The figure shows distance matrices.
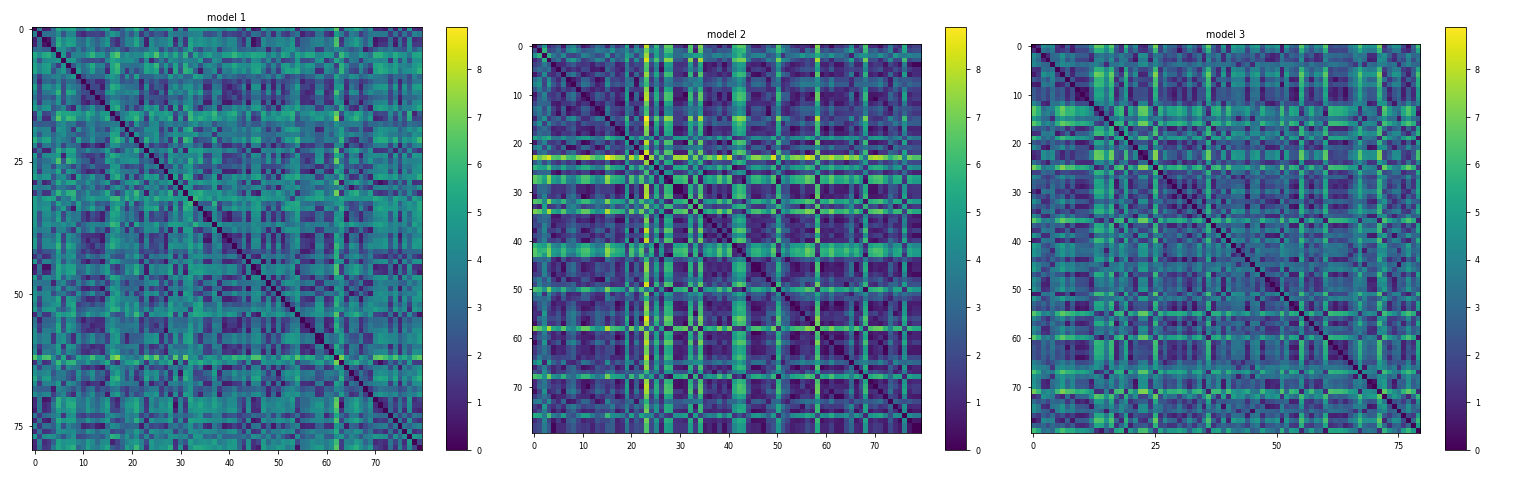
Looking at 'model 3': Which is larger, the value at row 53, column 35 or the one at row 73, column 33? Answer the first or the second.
the first
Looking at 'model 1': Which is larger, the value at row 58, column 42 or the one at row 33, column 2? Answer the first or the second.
the second
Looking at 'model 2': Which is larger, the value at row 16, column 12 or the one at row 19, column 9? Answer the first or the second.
the second
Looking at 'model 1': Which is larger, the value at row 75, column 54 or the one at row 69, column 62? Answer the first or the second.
the first
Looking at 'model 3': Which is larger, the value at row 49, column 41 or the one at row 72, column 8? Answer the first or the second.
the first
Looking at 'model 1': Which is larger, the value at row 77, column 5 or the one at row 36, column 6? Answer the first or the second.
the first
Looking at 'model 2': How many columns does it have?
80
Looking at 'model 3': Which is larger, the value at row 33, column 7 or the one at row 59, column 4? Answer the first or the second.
the second
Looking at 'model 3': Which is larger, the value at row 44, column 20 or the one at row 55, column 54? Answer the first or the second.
the second
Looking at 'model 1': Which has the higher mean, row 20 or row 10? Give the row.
20
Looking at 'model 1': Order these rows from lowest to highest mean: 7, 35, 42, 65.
42, 35, 65, 7
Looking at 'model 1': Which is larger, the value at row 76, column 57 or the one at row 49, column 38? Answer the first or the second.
the first
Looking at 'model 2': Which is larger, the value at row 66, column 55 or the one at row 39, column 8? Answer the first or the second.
the second
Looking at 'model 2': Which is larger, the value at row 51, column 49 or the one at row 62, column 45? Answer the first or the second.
the first
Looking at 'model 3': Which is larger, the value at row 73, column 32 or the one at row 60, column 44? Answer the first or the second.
the second
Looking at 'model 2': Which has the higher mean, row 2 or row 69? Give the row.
2
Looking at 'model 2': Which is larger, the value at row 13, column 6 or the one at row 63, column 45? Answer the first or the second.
the first
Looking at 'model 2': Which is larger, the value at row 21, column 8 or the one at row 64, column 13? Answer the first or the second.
the second
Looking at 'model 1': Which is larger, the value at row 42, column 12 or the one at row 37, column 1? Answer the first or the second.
the second
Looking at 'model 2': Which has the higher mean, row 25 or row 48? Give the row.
25
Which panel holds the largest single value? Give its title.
model 2
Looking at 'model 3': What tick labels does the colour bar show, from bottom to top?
0, 1, 2, 3, 4, 5, 6, 7, 8
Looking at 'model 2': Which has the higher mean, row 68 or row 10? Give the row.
68
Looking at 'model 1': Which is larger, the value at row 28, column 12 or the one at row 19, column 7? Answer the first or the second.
the first
